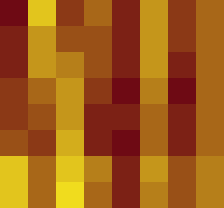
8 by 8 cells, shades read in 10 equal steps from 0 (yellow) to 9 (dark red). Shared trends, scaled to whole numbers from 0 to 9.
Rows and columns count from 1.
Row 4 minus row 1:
-2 4 -4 2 1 1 2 0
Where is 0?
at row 8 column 3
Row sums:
45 46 45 49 50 50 32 33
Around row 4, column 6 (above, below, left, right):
3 5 9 9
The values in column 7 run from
6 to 9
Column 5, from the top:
8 8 8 9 8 9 8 8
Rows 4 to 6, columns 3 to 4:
3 7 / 3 8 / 2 8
